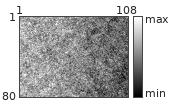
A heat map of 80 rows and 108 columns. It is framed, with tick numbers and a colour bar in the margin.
Odd rows or columns: none. Ninth with the lowest average: bottom right. Slope: up to the left. Histogram: bell-shaped.
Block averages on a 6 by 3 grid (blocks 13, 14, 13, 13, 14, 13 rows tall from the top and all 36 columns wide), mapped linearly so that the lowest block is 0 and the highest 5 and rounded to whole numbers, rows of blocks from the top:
5 3 1 / 5 3 1 / 4 3 1 / 5 3 1 / 5 3 0 / 5 3 0
